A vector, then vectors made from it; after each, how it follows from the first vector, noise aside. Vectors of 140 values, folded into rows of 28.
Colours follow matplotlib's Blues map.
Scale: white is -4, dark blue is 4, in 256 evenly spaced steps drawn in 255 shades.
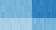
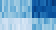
scaled up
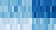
scaled up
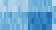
wrapped around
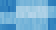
wrapped around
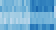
wrapped around
